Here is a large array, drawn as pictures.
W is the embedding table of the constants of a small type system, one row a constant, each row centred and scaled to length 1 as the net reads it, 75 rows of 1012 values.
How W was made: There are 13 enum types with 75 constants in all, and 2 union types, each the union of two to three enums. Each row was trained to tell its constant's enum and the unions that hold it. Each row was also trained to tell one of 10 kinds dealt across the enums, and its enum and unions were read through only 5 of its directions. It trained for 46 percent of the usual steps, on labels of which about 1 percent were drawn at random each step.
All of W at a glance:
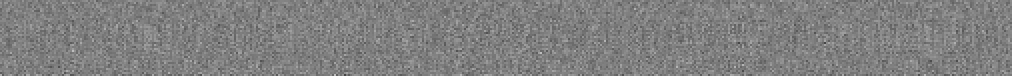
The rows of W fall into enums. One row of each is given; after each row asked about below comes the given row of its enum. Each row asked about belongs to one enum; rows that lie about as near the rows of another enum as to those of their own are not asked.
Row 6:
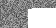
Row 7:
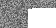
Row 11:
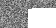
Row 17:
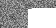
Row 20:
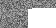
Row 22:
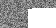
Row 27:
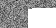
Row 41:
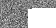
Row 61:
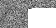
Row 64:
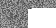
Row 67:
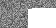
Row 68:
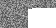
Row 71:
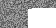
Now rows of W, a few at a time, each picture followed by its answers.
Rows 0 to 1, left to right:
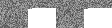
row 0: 20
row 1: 6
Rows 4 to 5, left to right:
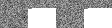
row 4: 7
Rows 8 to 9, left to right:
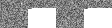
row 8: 17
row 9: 11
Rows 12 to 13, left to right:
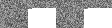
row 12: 22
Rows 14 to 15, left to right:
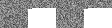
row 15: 11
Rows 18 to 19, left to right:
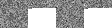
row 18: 64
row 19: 27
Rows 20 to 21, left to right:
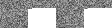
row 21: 61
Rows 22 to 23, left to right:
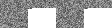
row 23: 67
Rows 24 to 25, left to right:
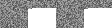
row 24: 68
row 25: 17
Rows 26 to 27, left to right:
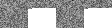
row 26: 22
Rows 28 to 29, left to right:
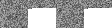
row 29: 22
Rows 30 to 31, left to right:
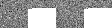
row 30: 27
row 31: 68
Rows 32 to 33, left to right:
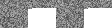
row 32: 20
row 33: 64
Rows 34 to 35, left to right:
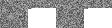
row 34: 61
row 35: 7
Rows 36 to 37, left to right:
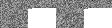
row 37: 64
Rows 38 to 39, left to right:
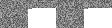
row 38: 68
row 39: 7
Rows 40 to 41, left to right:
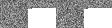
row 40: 7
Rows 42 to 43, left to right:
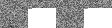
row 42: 68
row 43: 64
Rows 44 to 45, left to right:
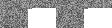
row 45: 7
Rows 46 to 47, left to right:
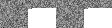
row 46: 27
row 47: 64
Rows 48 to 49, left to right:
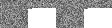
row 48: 7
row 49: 61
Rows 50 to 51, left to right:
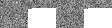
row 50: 11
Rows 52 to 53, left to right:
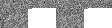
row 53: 6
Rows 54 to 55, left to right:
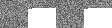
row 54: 68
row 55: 11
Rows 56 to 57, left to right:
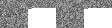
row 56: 6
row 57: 27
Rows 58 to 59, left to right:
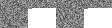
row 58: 27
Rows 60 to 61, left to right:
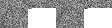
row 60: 61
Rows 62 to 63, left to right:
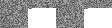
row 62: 61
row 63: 6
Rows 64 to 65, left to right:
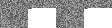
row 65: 61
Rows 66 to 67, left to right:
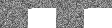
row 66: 67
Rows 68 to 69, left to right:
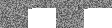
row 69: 17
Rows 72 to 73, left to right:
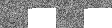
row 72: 20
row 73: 64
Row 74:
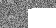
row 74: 6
